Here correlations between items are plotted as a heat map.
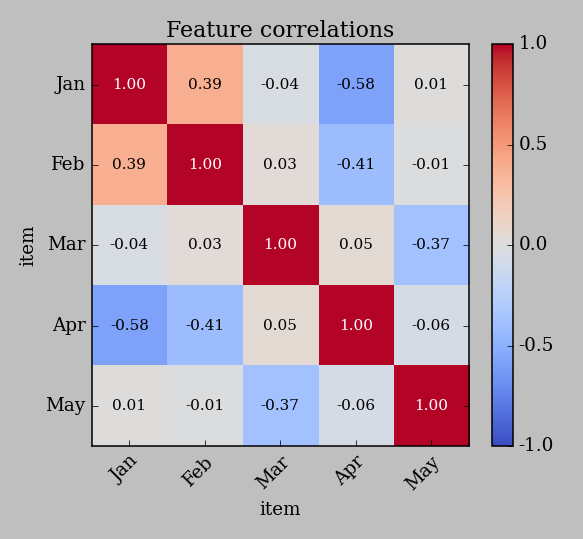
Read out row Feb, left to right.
0.39 1.00 0.03 -0.41 -0.01
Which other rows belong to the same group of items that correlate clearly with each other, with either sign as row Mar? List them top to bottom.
May
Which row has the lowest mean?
Apr
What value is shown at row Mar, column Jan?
-0.04
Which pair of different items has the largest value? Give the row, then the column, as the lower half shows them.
Feb, Jan
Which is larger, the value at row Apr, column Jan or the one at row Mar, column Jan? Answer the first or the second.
the second
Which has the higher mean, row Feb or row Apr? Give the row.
Feb
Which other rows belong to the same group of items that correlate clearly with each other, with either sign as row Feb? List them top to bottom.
Jan, Apr
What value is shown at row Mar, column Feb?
0.03
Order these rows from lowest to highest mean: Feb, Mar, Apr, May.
Apr, May, Mar, Feb
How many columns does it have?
5
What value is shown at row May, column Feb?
-0.01
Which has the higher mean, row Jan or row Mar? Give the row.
Jan
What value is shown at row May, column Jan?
0.01
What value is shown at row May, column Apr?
-0.06
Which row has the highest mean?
Feb
